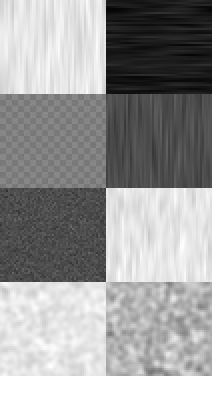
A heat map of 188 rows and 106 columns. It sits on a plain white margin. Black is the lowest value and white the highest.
It is made of 4 by 2 panels. Panel 1,1: very high, streaked downward, faint in contrast. Panel 1,2: very low, streaked across, faint in contrast. Panel 2,1: middling, checkered, faint in contrast. Panel 2,2: low, streaked downward, faint in contrast. Panel 3,1: low, fine-grained, faint in contrast. Panel 3,2: very high, streaked downward, faint in contrast. Panel 4,1: very high, blotchy, faint in contrast. Panel 4,2: high, blotchy.
